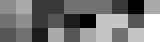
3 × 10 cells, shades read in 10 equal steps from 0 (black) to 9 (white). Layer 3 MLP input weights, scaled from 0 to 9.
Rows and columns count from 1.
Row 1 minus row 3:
2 2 1 -4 1 -2 -3 -2 -7 -3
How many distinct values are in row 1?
5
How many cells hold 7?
4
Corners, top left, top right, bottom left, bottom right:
5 6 3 9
